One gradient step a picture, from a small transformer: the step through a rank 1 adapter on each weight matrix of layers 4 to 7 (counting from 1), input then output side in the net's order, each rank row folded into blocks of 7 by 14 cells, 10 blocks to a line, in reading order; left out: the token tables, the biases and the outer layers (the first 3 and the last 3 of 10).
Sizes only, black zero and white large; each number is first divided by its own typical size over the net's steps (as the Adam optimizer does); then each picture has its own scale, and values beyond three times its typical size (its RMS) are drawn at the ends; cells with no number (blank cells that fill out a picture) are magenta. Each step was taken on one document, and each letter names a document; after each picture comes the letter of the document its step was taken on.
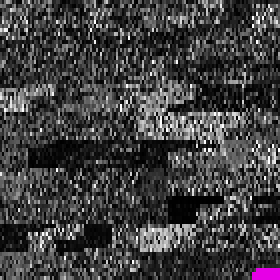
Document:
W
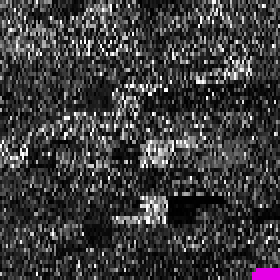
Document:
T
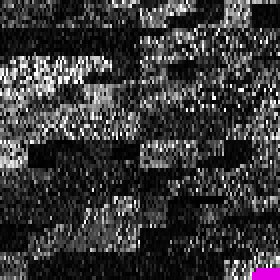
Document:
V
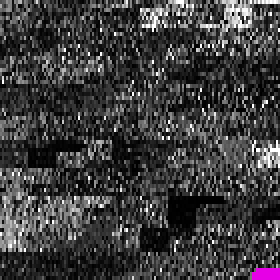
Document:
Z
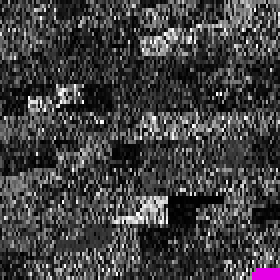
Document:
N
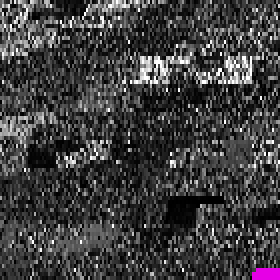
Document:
Z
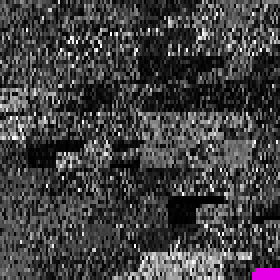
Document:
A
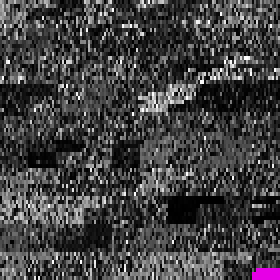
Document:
W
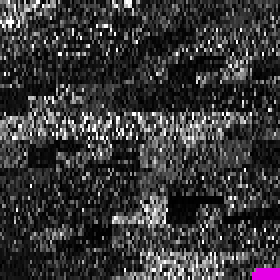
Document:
T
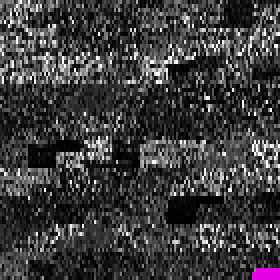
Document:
Z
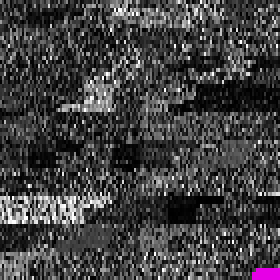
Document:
A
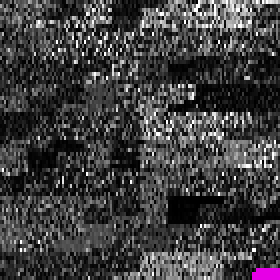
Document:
A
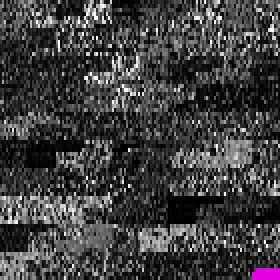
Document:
A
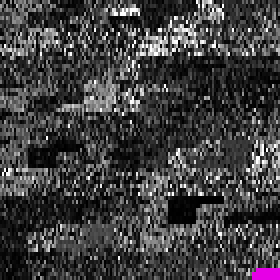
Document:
A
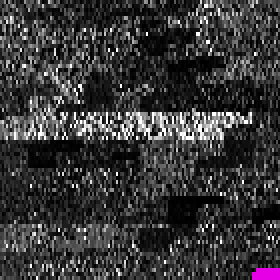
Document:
T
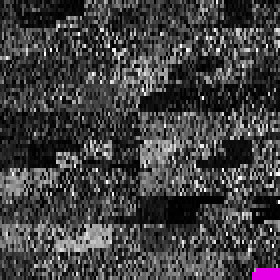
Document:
N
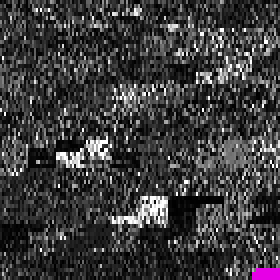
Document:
Z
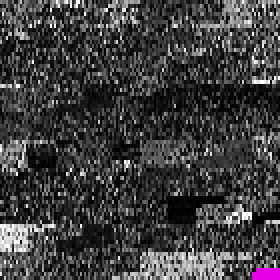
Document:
W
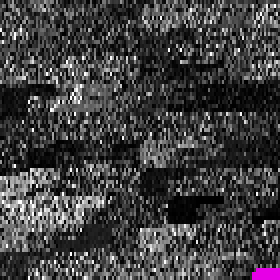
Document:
W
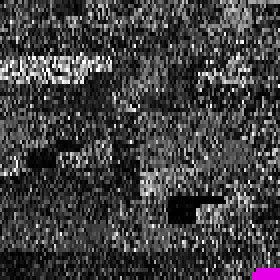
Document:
N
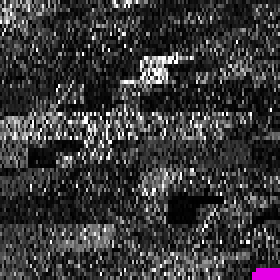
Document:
T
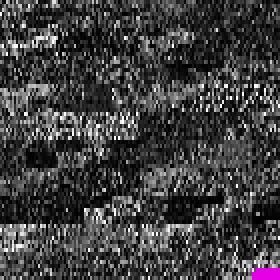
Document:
V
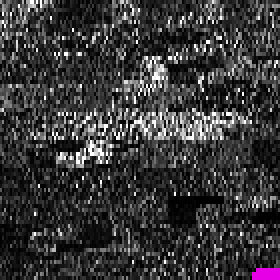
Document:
T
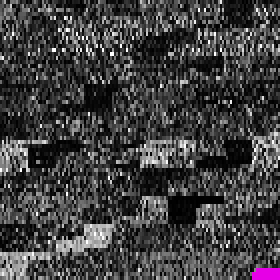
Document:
A
